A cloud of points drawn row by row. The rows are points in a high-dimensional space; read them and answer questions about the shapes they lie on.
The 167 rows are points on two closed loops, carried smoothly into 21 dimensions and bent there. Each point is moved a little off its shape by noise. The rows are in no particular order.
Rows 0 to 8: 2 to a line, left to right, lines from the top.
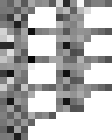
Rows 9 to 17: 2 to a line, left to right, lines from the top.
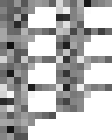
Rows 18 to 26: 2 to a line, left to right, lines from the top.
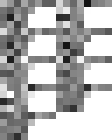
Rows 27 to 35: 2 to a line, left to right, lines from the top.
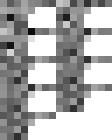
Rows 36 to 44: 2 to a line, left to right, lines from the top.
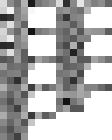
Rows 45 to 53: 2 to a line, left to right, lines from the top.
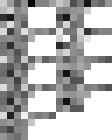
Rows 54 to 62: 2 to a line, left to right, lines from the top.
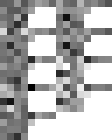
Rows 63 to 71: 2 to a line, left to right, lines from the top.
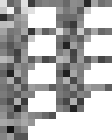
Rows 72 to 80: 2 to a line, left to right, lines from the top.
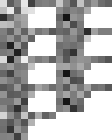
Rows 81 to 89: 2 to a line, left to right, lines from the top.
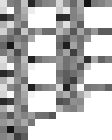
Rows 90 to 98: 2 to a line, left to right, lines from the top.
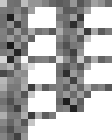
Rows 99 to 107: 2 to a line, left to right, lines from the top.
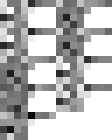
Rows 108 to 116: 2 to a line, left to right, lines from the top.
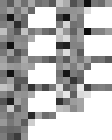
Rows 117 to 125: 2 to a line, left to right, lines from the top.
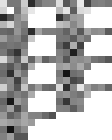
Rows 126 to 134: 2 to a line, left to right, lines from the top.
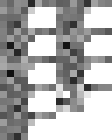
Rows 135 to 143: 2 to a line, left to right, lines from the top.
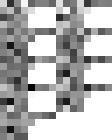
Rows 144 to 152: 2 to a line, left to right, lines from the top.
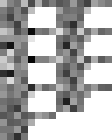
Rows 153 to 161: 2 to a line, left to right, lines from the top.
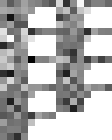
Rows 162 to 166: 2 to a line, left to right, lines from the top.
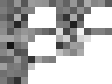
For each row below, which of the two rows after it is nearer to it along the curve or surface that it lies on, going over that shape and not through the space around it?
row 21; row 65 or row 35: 35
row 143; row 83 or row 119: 83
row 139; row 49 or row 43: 49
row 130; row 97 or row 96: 97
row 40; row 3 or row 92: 92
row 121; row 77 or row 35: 77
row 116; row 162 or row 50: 162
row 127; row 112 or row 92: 92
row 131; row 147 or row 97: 97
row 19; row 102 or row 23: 23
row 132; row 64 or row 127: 127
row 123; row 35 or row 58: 58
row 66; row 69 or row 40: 40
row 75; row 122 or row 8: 8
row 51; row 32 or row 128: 32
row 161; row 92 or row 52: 92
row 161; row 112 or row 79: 79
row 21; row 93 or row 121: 121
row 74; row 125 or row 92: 92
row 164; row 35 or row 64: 35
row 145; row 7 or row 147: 147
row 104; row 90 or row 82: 82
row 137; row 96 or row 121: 121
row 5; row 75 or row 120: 120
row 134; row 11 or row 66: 66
